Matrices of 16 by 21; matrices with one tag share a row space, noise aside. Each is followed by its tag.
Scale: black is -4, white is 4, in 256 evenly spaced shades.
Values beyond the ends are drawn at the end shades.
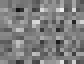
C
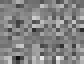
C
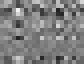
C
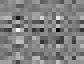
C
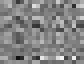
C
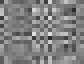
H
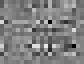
H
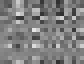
C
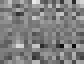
C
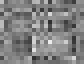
H
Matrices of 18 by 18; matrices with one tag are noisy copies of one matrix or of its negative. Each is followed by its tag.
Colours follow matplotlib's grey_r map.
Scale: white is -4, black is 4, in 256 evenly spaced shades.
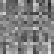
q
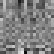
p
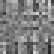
q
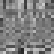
p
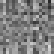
q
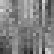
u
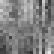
u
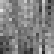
u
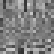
p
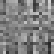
q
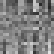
q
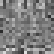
p
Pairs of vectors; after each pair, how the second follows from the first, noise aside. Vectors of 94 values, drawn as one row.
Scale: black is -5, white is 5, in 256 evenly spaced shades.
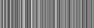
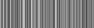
copied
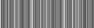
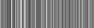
shuffled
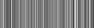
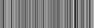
negated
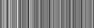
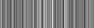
wrapped around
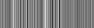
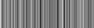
shuffled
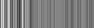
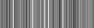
shuffled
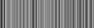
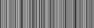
shuffled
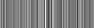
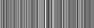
copied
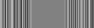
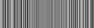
copied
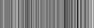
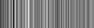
wrapped around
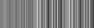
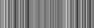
wrapped around
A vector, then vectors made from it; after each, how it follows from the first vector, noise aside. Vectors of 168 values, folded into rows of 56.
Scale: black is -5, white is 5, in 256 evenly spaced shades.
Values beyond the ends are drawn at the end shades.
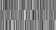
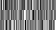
scaled up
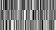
scaled up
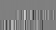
partly zeroed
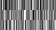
scaled up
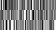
scaled up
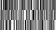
scaled up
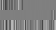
partly zeroed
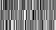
scaled up
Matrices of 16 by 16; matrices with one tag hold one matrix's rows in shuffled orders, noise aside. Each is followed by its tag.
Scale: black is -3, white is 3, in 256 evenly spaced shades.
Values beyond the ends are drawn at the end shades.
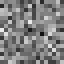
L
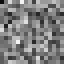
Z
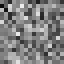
Z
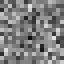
L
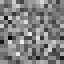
Z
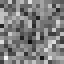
L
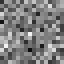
L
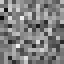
Z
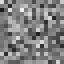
Z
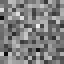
Z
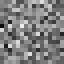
Z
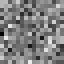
L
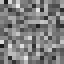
Z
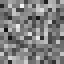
Z
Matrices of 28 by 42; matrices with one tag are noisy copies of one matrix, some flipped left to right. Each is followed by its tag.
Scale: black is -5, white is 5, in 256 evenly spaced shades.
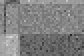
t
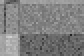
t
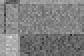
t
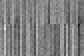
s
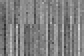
s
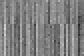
s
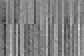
s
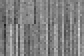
s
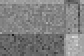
t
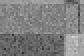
t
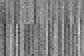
s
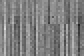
s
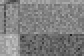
t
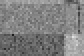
t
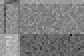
t
